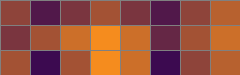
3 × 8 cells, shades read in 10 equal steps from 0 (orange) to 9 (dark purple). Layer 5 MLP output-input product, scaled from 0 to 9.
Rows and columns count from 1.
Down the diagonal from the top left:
5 4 4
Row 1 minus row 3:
1 -1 2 4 4 -1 0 0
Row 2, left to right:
6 4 2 0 2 7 4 2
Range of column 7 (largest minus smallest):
1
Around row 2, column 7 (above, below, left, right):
5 5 7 2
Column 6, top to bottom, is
8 7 9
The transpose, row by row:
5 6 4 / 8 4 9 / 6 2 4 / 4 0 0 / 6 2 2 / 8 7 9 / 5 4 5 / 3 2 3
